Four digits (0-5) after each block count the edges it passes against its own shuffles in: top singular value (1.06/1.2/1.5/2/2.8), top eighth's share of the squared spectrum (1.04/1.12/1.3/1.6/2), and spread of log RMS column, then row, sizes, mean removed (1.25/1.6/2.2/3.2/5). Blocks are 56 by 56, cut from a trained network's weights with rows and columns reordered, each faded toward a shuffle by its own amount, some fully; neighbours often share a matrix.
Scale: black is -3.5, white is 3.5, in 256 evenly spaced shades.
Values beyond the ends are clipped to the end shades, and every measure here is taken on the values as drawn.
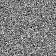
0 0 0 0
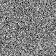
1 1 0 0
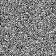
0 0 0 0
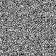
2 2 0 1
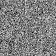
0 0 0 0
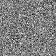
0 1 0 0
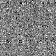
2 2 0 1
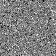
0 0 0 0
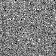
1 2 0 1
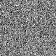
2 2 0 1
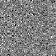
3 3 2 1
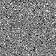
2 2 1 0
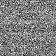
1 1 0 0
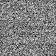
1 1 0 0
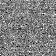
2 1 0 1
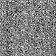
2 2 0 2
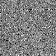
1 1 0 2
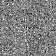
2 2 0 1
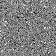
0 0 0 0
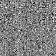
2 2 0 2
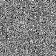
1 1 0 1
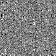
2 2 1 2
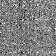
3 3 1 2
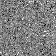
1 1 0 1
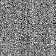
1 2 0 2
